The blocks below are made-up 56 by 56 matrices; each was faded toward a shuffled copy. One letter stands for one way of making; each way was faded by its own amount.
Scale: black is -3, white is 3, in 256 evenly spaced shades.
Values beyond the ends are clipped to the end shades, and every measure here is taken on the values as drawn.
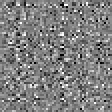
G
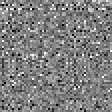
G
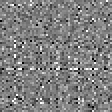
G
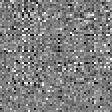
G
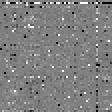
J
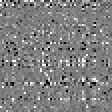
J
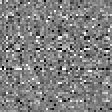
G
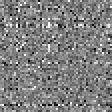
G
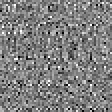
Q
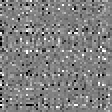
J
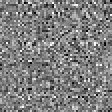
Q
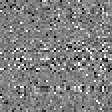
G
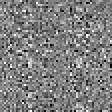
Q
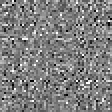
Q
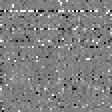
J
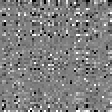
J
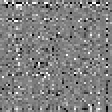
J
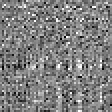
G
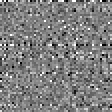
G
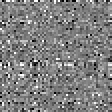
G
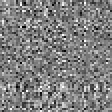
Q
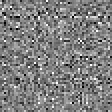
Q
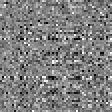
G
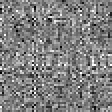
Q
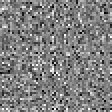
Q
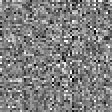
Q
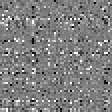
J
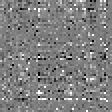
J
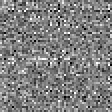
Q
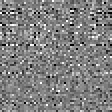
G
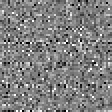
G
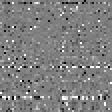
J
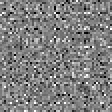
G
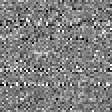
G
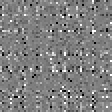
J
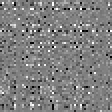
J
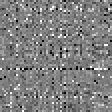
J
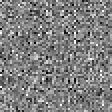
Q
